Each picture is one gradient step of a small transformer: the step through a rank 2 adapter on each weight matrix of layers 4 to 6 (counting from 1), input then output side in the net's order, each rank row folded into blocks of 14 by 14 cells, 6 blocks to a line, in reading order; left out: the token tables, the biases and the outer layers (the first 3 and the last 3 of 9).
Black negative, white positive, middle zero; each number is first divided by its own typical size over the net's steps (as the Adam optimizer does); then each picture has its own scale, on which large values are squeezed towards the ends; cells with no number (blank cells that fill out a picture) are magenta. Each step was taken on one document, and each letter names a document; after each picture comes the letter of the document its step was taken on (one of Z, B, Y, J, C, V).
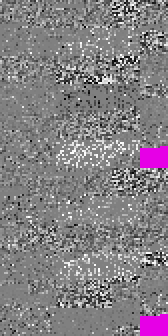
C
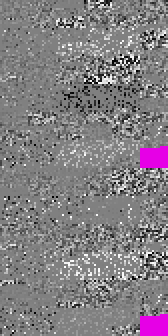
C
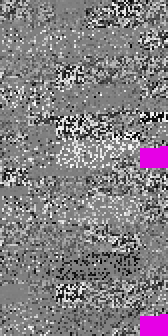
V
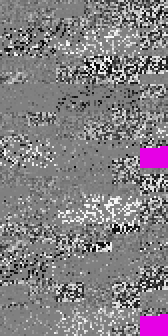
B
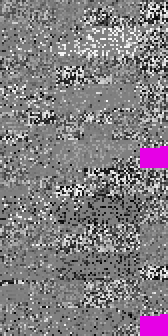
V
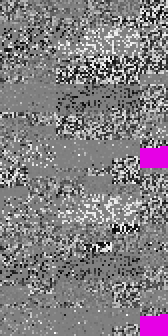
B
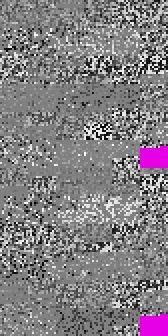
B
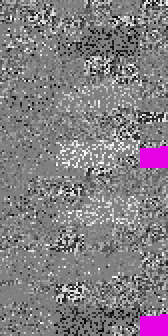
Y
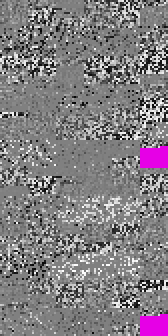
B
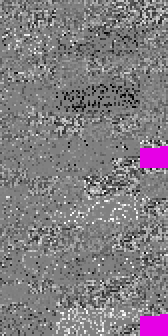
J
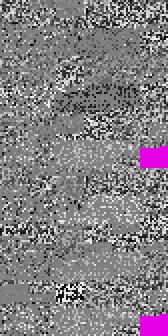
V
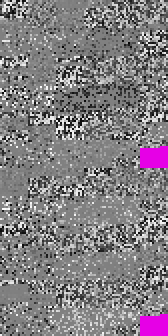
V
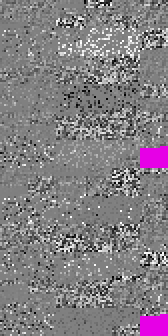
C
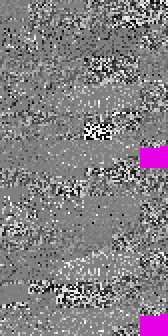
Y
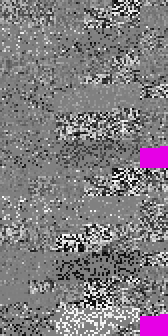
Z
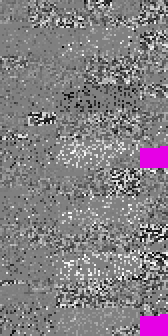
C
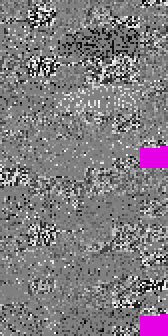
Y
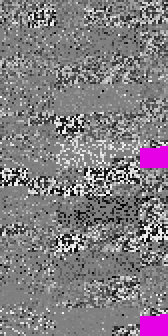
J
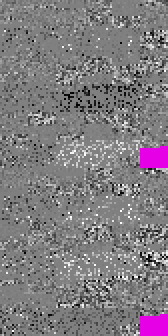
C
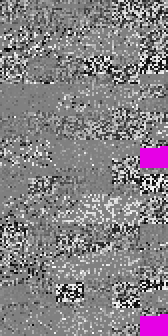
B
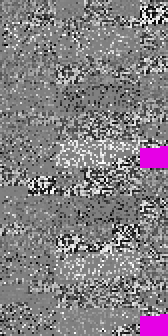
J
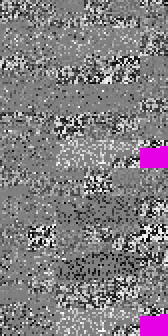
J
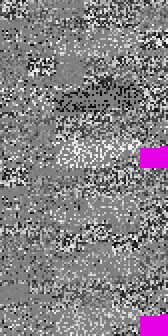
V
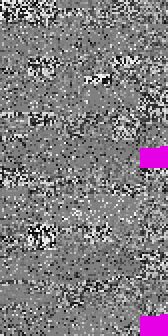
Z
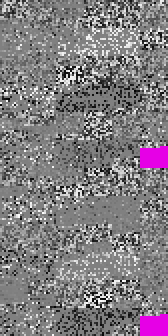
V
